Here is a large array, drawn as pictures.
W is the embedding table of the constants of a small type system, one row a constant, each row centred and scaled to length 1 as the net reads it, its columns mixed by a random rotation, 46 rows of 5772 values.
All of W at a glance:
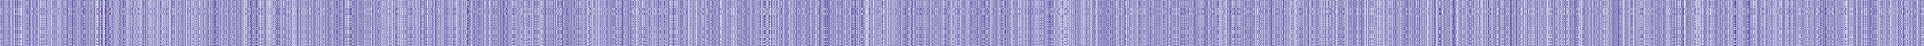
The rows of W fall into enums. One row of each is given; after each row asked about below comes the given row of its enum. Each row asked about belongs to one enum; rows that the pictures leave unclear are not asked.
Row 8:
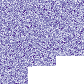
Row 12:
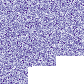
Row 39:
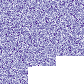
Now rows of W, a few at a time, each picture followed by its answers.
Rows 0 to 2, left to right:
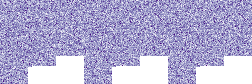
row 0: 12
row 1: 39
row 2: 39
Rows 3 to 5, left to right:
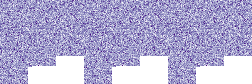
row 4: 39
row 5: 39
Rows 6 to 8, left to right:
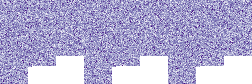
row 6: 12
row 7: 39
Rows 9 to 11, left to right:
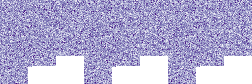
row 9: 8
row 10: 12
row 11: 12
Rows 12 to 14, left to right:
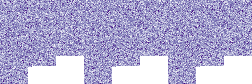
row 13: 8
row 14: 8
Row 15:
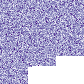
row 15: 39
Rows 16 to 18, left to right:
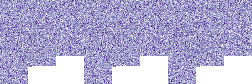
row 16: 39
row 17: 39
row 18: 12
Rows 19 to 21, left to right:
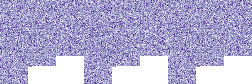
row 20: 12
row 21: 39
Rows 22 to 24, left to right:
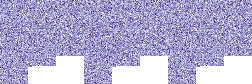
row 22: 39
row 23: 12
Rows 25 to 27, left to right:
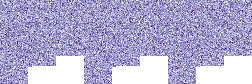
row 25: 12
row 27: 8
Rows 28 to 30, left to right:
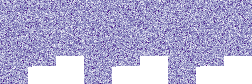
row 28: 12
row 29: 8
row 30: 39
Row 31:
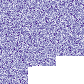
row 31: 39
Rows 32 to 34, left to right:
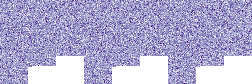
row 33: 39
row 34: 8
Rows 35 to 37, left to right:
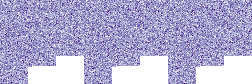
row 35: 12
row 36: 8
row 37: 8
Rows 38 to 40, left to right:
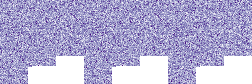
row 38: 39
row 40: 12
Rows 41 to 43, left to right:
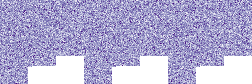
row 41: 8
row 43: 12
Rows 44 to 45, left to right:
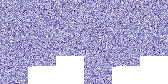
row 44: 8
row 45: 39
